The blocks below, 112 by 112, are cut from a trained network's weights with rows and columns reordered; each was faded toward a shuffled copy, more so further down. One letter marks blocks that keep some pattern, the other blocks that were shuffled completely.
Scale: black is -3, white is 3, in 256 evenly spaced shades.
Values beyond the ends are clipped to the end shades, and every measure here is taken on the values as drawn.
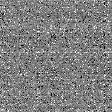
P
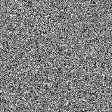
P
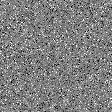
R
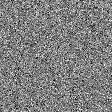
R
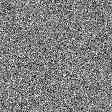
R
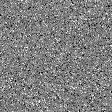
R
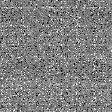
P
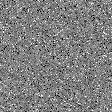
R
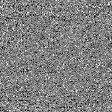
P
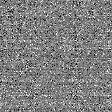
P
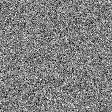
R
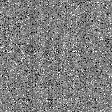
P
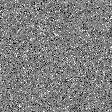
R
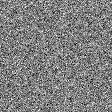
R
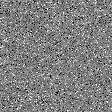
R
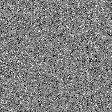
P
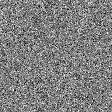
R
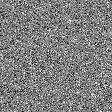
R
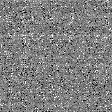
P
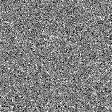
P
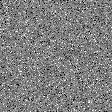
R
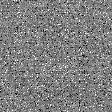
P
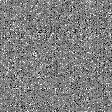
P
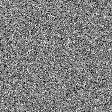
R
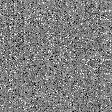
P
